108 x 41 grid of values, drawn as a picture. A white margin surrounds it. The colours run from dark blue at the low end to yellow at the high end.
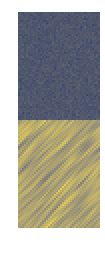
The table splits into 2 rows of 1 panel. Panel 1,1: low, fine-grained, faint in contrast. Panel 2,1: high, slanting up to the right.
